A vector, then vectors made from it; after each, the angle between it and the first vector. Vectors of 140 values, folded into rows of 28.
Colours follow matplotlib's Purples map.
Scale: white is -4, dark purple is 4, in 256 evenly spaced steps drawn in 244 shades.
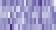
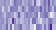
orthogonal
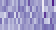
orthogonal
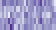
nearly parallel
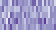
partly aligned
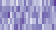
nearly opposite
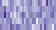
orthogonal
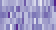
nearly opposite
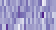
orthogonal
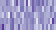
partly aligned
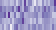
nearly opposite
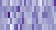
nearly opposite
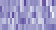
partly opposed
